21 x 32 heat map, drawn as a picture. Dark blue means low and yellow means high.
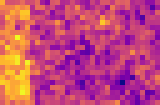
Seam: vertical, 20% of the way across, the left part higher. Stripes: none. Grain: blotchy.
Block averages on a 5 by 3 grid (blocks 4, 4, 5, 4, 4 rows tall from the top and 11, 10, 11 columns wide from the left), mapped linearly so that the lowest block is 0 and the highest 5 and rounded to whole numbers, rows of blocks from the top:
4 2 1 | 3 2 1 | 5 0 1 | 5 0 1 | 4 1 0
